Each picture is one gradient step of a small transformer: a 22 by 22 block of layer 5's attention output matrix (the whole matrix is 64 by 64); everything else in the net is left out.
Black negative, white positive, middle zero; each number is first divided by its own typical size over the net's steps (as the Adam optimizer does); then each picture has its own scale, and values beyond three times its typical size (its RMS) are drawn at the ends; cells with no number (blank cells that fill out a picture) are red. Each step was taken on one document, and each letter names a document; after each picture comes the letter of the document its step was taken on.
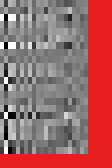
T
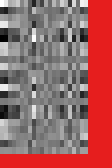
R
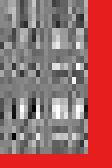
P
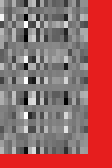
P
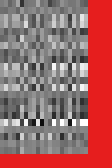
R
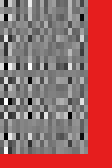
T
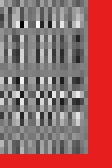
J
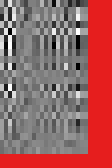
J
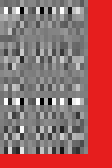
J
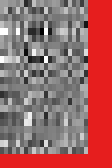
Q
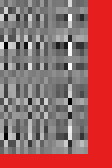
T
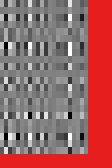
T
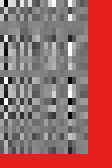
T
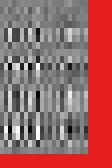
R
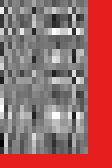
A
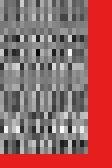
R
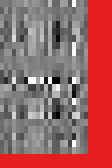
P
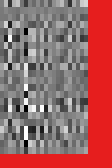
R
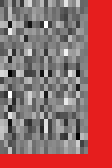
Q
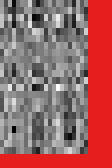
A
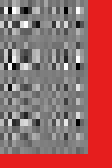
J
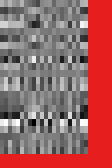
R
